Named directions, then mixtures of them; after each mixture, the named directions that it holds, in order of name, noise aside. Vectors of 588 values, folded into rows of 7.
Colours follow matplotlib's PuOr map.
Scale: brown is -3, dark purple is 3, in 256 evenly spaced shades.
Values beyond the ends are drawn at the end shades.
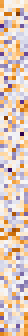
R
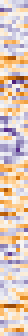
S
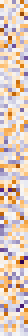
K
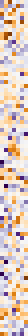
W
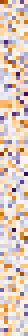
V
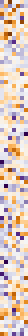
W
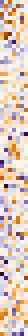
W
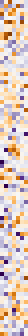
W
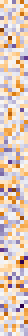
K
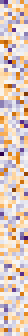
V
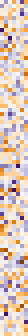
K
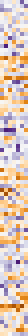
K, S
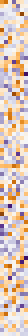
K, V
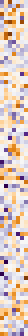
W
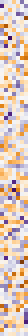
K, R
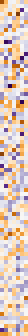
R, V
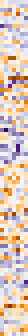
R, S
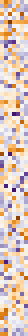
V, W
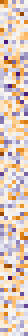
K, V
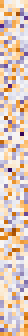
R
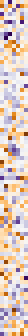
W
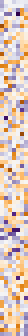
R
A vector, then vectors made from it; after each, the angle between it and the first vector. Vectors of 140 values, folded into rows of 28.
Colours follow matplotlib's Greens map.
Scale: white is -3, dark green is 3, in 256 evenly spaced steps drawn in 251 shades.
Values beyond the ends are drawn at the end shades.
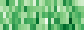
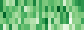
nearly opposite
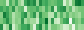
nearly opposite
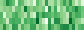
nearly parallel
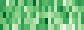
nearly opposite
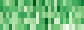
nearly opposite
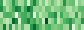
orthogonal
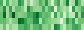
orthogonal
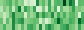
partly aligned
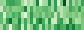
partly aligned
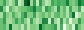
partly opposed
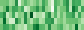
orthogonal
